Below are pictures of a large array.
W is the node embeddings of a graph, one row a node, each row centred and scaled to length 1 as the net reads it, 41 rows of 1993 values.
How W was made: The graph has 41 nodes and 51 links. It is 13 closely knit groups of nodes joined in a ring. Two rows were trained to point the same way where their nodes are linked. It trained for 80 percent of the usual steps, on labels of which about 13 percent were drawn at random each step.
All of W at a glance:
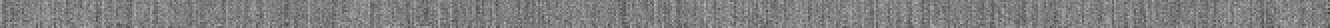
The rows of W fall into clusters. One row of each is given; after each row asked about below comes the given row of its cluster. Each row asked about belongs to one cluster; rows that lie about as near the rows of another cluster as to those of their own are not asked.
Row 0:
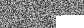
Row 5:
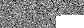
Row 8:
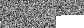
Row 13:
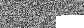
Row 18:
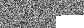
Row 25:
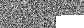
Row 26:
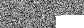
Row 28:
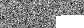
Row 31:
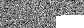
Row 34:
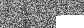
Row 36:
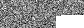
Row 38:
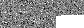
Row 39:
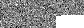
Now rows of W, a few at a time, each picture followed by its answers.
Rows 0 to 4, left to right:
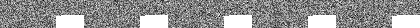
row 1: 8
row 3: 34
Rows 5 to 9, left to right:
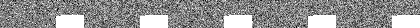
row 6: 0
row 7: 28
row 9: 0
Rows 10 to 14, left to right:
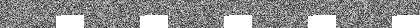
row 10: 36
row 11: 26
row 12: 28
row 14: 36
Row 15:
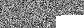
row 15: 18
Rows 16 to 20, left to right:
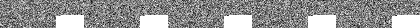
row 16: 26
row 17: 5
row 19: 31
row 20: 13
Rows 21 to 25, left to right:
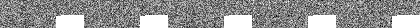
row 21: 38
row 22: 8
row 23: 34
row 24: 31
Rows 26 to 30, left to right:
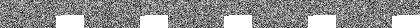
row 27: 34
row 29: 18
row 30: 25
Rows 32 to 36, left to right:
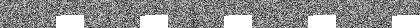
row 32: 25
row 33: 39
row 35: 39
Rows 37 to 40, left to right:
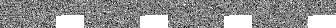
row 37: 13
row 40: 38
